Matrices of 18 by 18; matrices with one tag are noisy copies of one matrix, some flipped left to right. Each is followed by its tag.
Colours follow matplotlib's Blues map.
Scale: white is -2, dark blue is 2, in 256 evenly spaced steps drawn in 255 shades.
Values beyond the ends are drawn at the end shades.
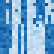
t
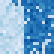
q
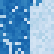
q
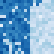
q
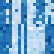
t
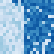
q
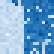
q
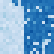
q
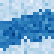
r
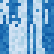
t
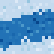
r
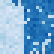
q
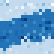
r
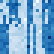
t
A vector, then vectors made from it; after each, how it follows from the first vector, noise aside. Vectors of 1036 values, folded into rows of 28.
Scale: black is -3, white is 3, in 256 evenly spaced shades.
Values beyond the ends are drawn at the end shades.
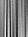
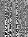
sign-scrambled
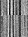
wrapped around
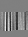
partly zeroed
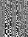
sign-scrambled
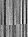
wrapped around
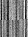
wrapped around
